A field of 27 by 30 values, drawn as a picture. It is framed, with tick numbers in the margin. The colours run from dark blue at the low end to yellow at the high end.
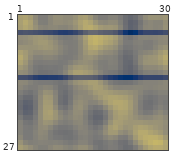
Rows 4 and 13 differ from the rows beside them. No overall slope runs across the table. The values are skewed, with a long tail toward low values. The bottom right is the ninth with the highest average.
